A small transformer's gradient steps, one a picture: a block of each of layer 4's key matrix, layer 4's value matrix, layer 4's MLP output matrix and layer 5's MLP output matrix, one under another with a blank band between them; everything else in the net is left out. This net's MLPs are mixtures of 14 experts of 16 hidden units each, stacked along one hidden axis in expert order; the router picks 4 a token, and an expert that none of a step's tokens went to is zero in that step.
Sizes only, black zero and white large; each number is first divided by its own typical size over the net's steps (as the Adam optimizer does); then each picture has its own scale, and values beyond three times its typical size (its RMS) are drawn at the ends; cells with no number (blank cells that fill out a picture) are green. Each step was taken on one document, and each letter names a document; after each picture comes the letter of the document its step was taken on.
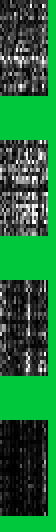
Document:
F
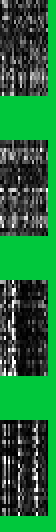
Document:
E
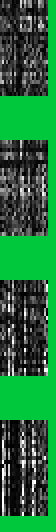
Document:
E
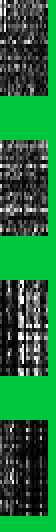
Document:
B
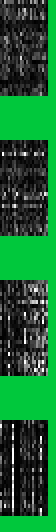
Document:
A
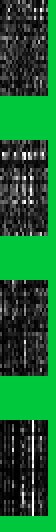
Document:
A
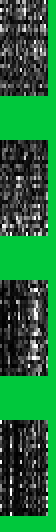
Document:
A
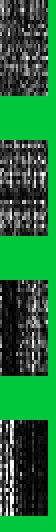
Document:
B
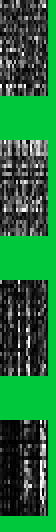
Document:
F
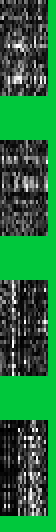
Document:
E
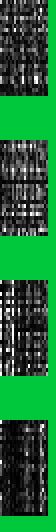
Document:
F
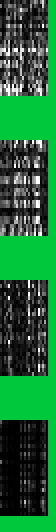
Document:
F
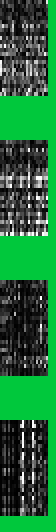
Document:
E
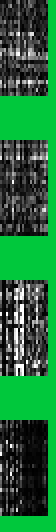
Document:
B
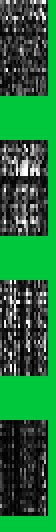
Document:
F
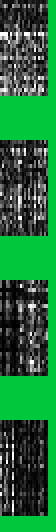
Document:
B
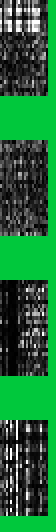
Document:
B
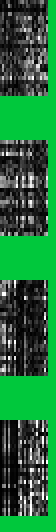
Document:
E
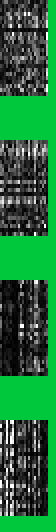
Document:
B
